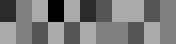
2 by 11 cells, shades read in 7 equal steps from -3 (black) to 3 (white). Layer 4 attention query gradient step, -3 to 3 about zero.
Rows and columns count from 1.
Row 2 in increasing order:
-1 -1 -1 0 0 0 0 1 1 1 1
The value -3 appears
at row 1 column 4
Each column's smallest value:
-2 0 -1 -3 -1 -2 -1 0 -1 -1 0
